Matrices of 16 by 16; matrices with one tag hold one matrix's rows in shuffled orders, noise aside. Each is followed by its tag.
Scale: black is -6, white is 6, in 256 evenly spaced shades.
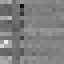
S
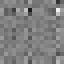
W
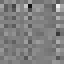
W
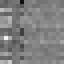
S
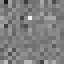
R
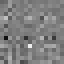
R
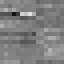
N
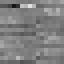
N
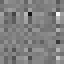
W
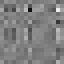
W
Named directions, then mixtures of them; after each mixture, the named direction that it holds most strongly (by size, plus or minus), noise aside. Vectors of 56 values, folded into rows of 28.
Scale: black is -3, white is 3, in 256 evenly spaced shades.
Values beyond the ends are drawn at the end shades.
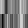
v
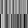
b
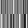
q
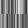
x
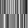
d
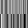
b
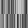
x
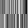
d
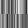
x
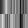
v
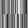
x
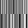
q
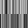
b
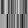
x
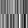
q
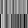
b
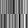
q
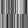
x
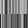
b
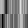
v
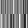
q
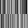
d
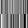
q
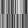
x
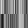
v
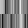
v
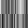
x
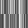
d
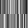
d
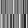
q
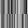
x
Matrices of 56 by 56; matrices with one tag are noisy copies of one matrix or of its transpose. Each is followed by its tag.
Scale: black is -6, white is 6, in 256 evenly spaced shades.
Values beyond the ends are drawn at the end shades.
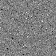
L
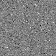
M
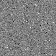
M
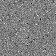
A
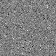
M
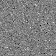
M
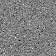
A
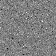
L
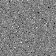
L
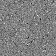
A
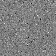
A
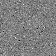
A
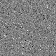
M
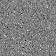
M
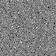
L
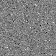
M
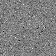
A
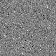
M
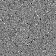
A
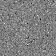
A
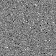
M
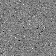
A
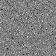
L
